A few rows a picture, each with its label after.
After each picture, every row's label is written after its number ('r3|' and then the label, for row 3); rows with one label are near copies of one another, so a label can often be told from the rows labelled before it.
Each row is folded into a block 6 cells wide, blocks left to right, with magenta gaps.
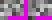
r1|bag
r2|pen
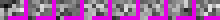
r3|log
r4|pen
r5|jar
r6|bag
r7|pen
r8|bag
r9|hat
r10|pen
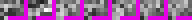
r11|jar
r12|log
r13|bag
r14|jar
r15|bag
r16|hat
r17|hat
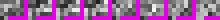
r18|jar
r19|log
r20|log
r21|log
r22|hat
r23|pen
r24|hat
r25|bag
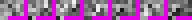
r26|bag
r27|hat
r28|hat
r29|pen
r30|jar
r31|bag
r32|jar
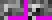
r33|jar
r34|jar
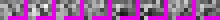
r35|bag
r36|bag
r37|bag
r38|hat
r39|jar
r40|jar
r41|hat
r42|jar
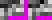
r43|log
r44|log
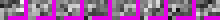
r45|log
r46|bag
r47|pen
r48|jar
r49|pen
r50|hat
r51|jar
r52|log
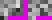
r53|hat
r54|bag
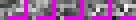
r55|log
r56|hat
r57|jar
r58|pen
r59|pen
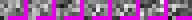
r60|hat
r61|bag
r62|log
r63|pen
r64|pen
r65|log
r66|jar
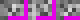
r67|pen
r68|bag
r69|pen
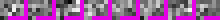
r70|pen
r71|jar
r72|log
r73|bag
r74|hat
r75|hat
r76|log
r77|jar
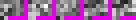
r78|jar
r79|bag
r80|hat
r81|log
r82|log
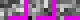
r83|log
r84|hat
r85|jar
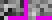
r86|jar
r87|bag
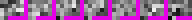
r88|log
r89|bag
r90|hat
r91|hat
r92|bag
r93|pen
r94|jar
